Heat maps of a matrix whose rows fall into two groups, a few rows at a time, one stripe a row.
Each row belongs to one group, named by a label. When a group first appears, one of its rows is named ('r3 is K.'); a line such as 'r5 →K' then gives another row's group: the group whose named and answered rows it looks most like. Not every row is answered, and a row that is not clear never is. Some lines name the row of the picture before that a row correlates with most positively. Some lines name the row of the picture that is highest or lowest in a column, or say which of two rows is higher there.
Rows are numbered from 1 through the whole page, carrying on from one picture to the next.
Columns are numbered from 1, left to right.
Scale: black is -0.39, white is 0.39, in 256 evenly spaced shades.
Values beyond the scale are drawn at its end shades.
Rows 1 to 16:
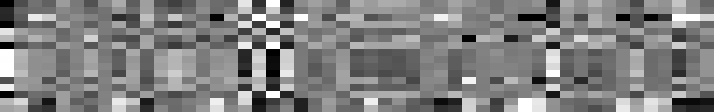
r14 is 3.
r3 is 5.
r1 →3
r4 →3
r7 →3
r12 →5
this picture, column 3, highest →3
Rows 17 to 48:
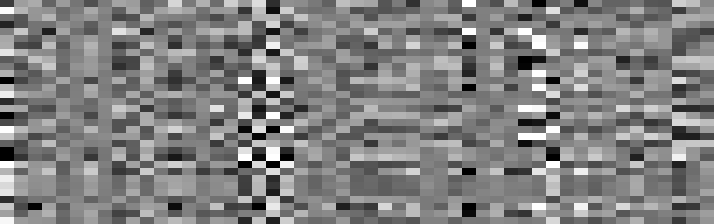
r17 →5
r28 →3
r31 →3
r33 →3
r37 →5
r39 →3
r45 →3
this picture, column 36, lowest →21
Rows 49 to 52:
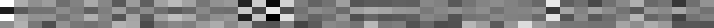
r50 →3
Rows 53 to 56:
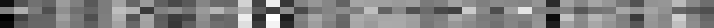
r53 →3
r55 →3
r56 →3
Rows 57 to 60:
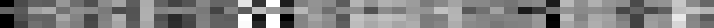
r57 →3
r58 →5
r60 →3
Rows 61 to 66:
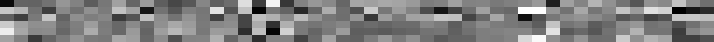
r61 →3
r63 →5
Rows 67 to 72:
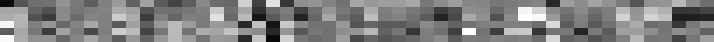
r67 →3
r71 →5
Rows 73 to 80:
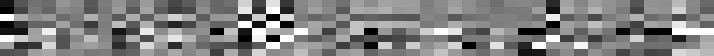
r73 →3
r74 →3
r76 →3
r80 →5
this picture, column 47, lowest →77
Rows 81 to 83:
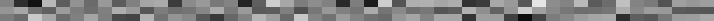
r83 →5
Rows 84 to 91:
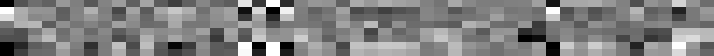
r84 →3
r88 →5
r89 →5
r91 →3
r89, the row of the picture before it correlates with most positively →83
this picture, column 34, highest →87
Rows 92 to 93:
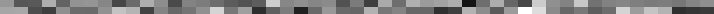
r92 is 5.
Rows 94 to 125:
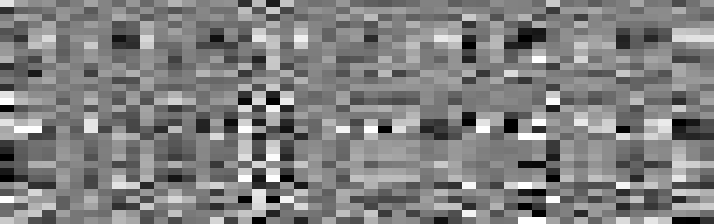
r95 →3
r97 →5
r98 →5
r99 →5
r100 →5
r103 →3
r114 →3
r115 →3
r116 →3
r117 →5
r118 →3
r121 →5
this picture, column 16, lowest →99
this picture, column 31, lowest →112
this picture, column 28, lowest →112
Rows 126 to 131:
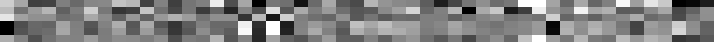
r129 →3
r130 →3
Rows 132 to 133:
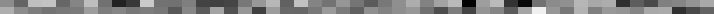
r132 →5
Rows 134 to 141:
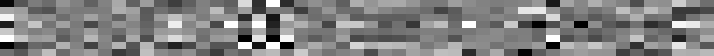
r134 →3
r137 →5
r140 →3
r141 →5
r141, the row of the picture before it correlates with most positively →132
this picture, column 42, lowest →137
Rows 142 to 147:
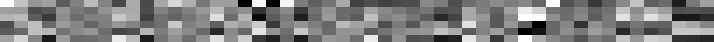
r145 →5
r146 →5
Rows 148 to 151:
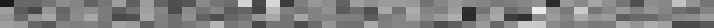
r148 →3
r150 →5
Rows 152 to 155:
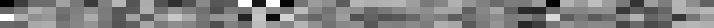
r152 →3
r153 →5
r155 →5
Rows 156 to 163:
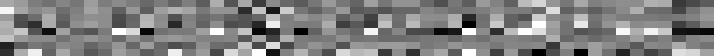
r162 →3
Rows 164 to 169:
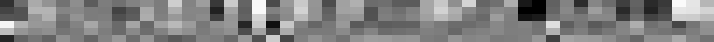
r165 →5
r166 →5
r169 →3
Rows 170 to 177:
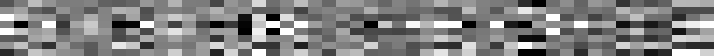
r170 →5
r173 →5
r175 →5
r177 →5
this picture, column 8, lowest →170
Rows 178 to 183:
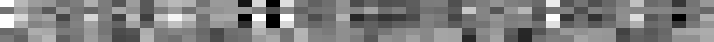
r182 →5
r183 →5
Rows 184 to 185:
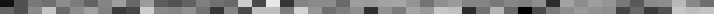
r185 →5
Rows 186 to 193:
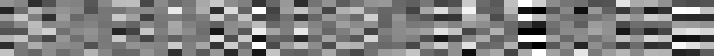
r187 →5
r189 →5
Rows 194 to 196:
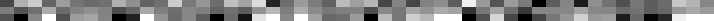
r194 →5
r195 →5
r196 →5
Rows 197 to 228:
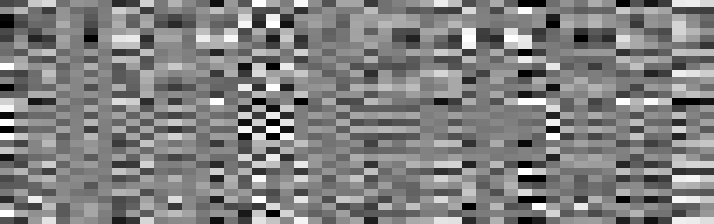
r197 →5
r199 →3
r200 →3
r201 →5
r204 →5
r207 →5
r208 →5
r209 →3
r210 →5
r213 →3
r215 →3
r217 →5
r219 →3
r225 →5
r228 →5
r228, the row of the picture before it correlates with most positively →196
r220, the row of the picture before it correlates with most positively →196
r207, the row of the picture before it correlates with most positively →196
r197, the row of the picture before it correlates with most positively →196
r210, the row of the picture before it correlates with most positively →196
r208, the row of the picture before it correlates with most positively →195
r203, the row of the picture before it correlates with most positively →194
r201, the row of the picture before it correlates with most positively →194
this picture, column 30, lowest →202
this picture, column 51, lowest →211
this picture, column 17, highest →202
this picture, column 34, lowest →226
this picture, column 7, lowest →202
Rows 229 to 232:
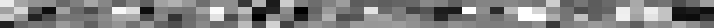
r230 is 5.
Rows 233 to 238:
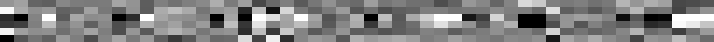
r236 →5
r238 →3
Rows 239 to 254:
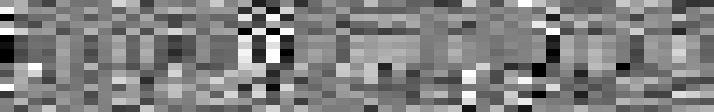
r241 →3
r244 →3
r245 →3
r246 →3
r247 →3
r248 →5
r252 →5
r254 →5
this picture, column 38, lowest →254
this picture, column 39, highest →242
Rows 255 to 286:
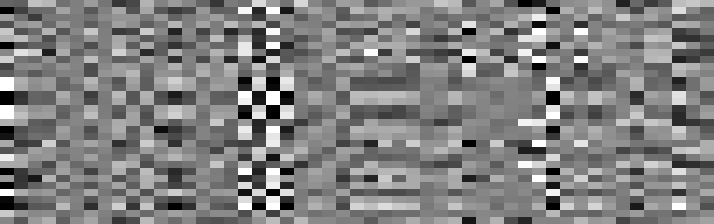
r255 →5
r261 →3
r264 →5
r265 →5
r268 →3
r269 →3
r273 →3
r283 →3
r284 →3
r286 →5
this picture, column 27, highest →262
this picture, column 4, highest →275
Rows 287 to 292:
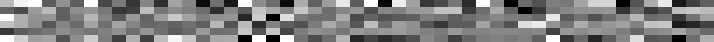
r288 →5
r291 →3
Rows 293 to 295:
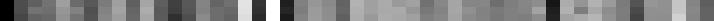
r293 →3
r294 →3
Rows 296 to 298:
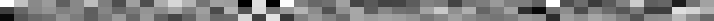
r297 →5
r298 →3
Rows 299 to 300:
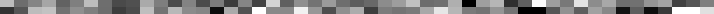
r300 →5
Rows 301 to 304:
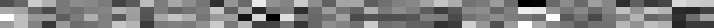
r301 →5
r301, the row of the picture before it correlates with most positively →300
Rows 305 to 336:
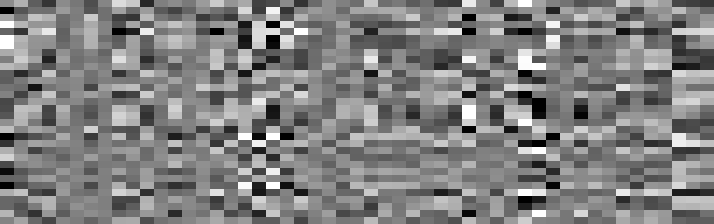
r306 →3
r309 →5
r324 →3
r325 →5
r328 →5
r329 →3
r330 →5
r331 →3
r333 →5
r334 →5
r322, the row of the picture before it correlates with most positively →304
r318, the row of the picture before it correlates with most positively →301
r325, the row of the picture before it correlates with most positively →301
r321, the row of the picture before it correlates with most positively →304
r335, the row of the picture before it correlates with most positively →302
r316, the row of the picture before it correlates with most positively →301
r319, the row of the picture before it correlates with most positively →301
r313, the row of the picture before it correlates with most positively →304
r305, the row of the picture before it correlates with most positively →304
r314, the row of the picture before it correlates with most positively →302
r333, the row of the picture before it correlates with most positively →301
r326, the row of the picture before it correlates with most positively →302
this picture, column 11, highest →309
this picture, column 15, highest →317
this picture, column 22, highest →309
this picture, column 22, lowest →332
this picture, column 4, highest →309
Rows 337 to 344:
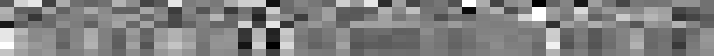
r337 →5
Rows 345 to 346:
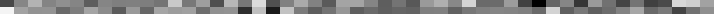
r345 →5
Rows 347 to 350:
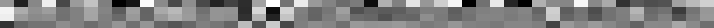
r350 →3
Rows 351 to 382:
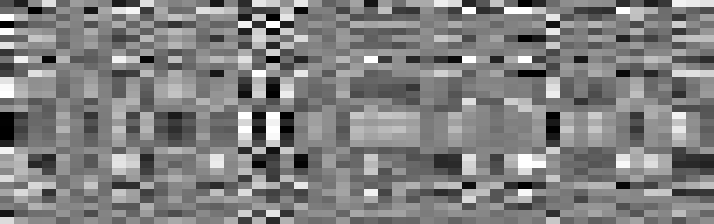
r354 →3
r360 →3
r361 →5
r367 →3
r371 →3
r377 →5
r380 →5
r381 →3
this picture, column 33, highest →351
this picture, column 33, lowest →359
